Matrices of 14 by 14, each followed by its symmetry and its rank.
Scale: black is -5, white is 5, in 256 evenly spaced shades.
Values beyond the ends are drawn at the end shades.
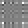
symmetric, rank one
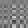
neither, rank one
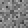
symmetric, full rank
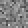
neither, full rank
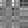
neither, rank one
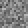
neither, full rank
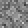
symmetric, full rank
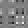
symmetric, rank one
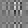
neither, rank one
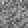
neither, full rank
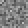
symmetric, full rank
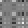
symmetric, rank one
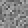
symmetric, full rank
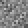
symmetric, full rank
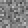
neither, full rank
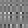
neither, rank one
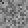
symmetric, full rank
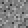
symmetric, full rank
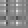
neither, rank one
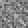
symmetric, full rank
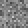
neither, full rank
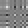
symmetric, rank one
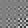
symmetric, rank one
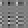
neither, rank one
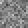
neither, full rank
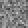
neither, full rank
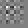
symmetric, rank one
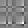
symmetric, rank one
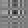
neither, rank one
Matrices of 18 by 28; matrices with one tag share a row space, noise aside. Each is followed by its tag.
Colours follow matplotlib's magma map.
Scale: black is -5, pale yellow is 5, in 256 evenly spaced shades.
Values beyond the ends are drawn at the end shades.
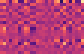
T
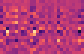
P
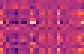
P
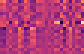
T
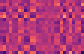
T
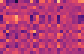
P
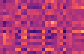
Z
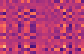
T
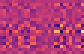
T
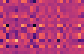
P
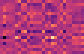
Z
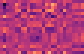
Z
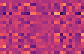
T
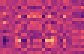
Z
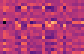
Z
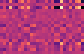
T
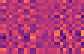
T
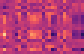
Z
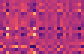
P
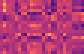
Z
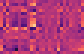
P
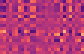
T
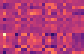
Z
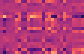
Z
